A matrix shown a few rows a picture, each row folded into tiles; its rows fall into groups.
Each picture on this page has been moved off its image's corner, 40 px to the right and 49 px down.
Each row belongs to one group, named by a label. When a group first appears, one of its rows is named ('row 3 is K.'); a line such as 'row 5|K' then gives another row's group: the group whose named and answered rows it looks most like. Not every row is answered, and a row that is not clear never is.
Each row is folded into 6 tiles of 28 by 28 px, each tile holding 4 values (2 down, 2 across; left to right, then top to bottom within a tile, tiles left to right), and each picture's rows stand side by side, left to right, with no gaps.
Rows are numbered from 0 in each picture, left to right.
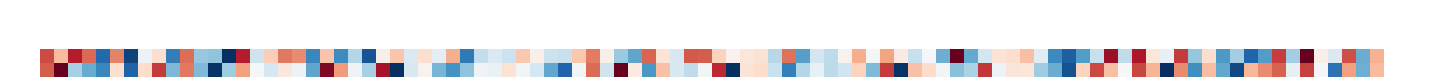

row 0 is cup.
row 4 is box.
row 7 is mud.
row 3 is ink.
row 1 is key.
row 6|mud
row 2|box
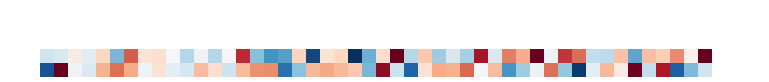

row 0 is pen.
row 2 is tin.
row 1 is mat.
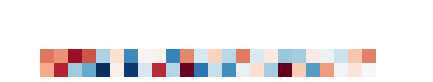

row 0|cup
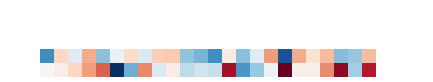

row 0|mat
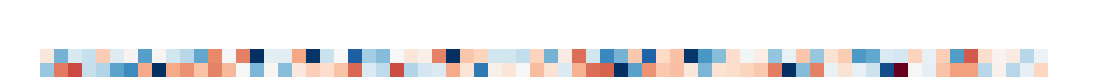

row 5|pen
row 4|mat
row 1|mat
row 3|mat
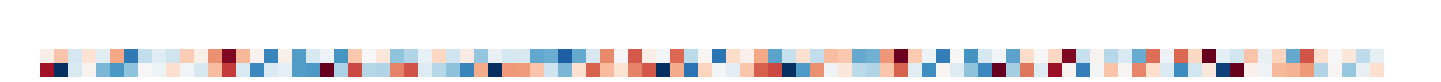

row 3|mud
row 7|pen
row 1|cup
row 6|tin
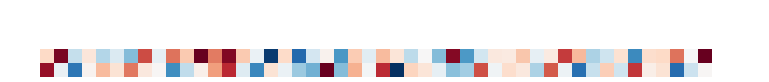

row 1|cup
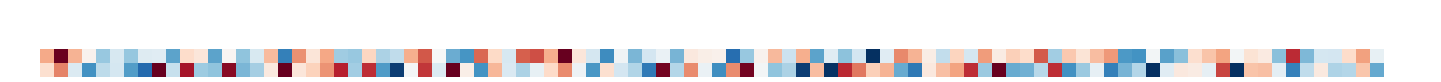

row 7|box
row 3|cup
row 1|pen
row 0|cup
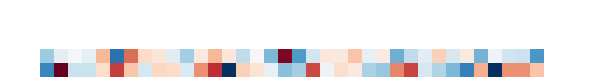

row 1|box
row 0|pen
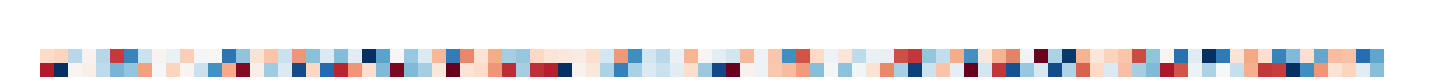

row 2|pen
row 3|box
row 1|key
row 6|key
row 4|pen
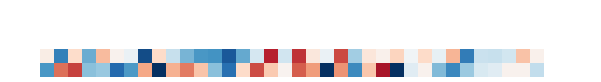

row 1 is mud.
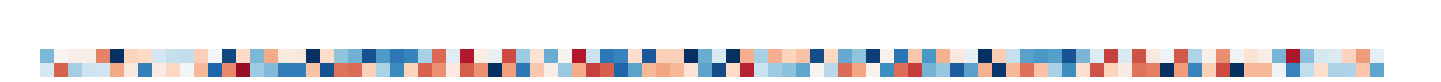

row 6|mud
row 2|mud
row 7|box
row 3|mat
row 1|key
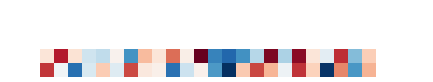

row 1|mud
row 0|tin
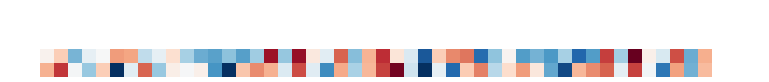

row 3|mud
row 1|mud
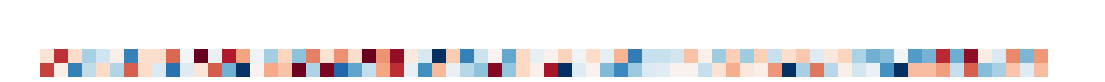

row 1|tin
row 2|cup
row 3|box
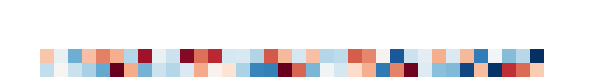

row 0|ink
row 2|key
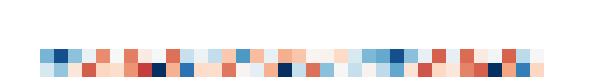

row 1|mat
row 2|mud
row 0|mud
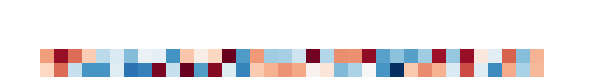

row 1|tin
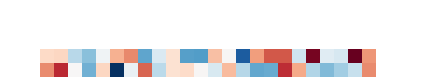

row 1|ink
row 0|mat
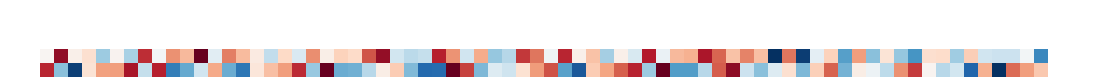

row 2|ink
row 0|tin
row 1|tin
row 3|tin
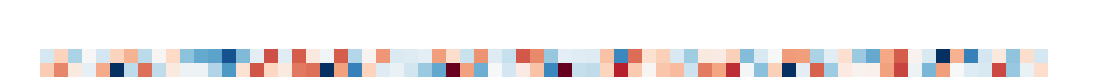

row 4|mat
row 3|pen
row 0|mat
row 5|cup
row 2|ink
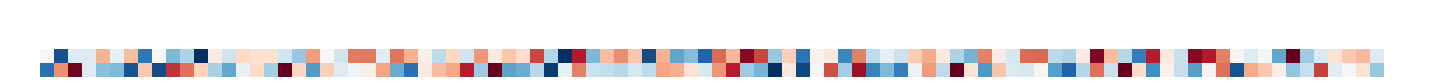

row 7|box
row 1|ink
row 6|ink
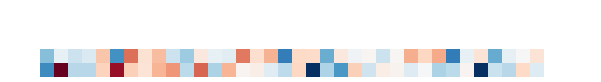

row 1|pen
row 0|pen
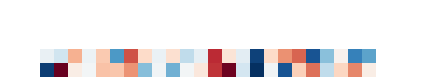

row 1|mat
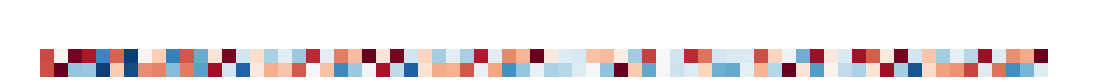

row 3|ink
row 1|tin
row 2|tin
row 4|ink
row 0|cup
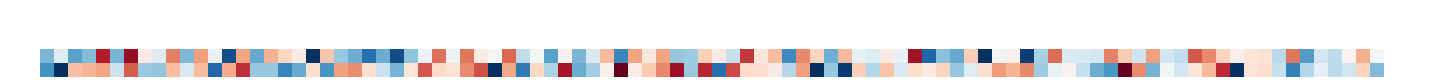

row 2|mud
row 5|mat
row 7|box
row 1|key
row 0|mud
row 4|pen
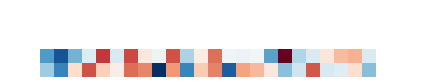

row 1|box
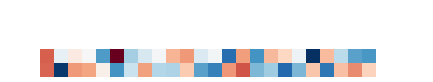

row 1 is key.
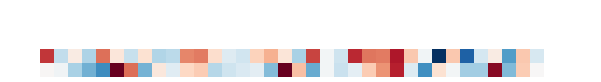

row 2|cup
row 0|ink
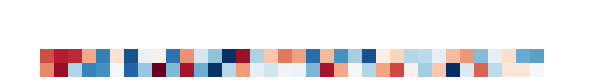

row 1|key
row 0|cup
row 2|mat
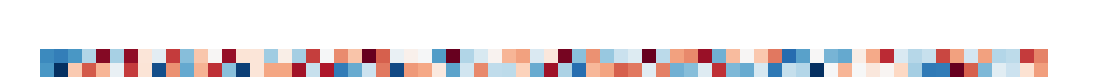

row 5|ink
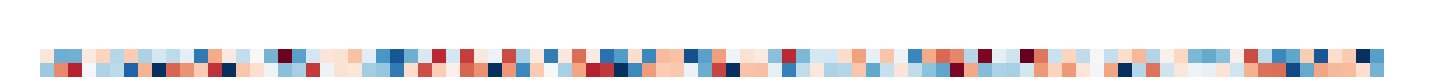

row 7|mat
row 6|mat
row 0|key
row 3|mat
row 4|box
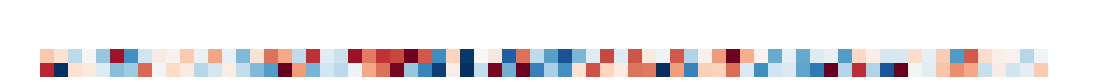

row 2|cup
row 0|box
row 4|cup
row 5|pen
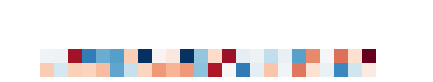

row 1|tin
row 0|mat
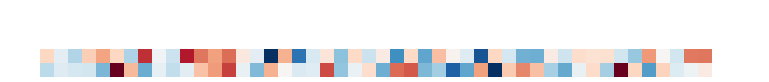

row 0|ink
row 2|key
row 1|cup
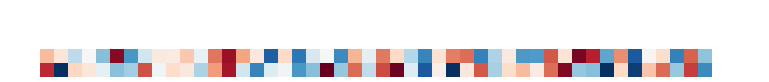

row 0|box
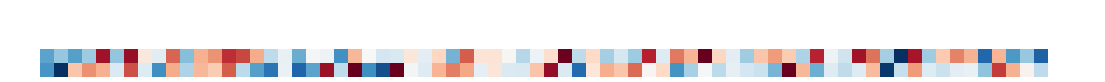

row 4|ink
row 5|key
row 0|mud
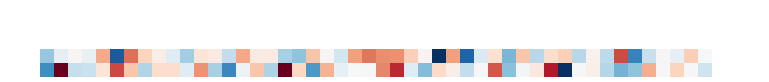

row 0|pen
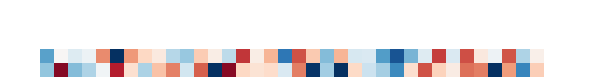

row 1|pen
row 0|pen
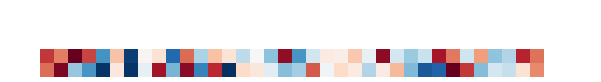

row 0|cup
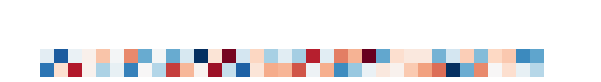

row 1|tin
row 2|mat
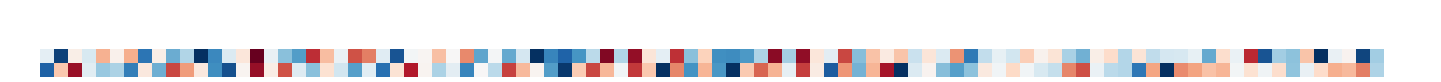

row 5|box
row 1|ink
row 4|mud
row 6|key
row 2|key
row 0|key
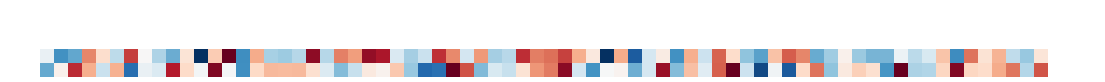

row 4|mat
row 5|pen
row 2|ink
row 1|tin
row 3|cup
